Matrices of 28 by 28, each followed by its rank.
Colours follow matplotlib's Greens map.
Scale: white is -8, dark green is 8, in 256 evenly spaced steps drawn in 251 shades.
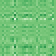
two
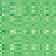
two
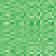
three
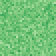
full rank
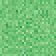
five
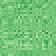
five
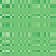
one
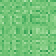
three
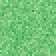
full rank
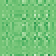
two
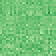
five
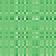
one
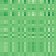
one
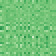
three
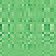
two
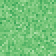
full rank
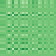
one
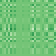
one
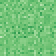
five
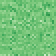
five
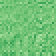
five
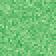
full rank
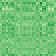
three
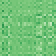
three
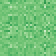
three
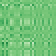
two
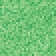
full rank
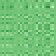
two
